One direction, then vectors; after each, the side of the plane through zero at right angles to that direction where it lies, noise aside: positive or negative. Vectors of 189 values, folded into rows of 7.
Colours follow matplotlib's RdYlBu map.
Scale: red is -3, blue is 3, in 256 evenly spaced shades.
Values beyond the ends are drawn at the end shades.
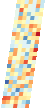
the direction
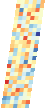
negative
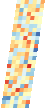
negative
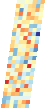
negative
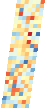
negative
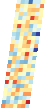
negative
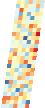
positive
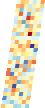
negative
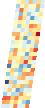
positive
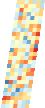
positive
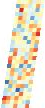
positive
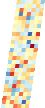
positive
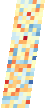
negative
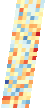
positive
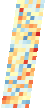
positive
